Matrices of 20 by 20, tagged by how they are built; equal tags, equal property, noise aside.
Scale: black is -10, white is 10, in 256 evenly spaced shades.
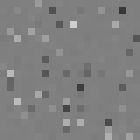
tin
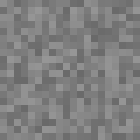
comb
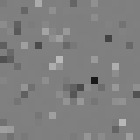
tin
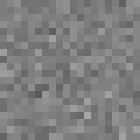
comb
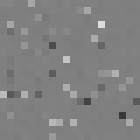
tin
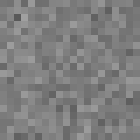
comb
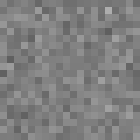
comb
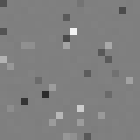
tin
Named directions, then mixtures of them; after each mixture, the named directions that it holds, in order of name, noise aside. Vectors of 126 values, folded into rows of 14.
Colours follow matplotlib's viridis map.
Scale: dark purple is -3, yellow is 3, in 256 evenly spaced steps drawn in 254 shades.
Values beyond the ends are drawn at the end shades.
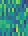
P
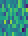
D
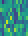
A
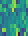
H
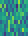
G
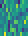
G, P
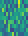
D, G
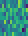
D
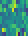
H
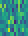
A, G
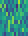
G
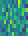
D, G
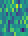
G, H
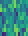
A, H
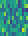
D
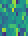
H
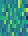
D, G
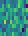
D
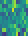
H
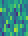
A, H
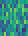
D, P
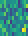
D
